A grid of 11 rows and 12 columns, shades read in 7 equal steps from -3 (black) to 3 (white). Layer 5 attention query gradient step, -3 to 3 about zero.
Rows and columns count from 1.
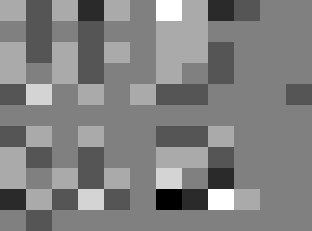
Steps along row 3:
down up down up down up same down up same same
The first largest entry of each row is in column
7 7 1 1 2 1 2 1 7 9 1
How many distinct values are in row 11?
2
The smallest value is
-3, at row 10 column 7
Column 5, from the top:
1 0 1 0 0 0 0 0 1 -1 0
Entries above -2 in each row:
10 12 12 12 12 12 12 12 11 9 12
